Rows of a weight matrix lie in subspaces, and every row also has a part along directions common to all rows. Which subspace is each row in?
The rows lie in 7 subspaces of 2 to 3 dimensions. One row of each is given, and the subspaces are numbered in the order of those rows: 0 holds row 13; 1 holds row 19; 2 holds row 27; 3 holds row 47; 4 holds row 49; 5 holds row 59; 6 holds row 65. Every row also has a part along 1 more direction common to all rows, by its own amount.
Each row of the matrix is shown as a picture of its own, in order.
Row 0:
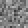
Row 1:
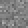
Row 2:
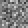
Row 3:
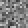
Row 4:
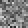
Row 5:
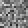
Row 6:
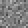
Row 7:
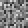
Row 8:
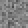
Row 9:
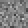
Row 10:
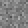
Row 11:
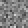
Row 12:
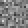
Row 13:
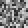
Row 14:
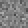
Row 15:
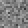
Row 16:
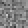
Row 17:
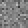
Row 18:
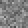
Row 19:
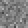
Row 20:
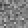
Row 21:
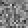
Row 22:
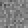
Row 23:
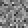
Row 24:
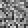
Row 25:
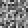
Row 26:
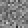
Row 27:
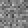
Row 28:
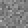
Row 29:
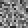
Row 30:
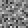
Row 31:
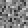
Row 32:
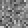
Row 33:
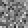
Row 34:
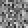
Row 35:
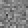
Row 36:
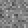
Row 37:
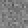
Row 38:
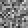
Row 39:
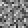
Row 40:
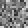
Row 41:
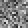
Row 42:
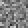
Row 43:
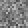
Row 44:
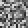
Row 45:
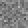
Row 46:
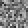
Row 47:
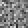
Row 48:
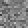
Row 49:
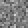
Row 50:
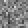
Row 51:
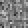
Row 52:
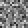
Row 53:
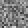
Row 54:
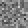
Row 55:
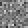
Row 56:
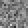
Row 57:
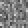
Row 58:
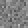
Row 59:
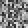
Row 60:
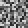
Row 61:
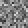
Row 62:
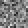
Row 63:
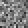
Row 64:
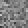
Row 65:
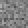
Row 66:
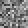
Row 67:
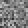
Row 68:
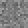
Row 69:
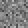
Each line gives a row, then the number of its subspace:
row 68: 3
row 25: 4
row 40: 0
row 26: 4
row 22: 6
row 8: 5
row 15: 2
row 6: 0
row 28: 0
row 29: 1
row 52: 3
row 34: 5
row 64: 6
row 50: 5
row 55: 6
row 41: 4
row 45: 3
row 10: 4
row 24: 6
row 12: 5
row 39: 3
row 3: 5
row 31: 0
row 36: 2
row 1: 6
